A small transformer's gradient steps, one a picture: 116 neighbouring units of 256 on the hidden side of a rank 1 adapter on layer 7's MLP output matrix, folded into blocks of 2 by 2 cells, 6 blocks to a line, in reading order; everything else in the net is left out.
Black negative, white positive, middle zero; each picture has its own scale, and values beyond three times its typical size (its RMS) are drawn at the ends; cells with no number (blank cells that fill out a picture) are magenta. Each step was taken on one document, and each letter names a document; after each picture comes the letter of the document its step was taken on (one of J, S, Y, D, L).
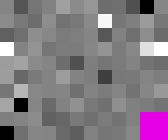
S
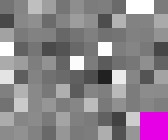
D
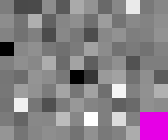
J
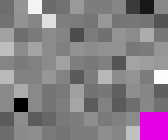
D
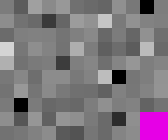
S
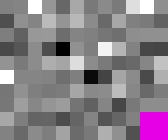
D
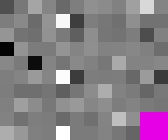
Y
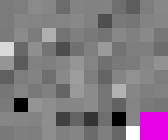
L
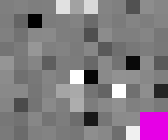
J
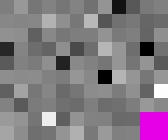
S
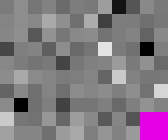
S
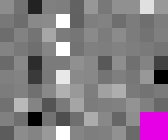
Y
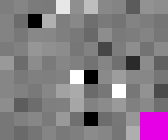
J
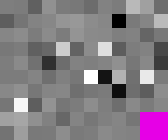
L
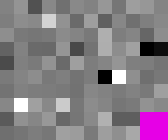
S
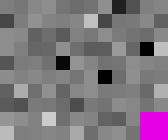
S
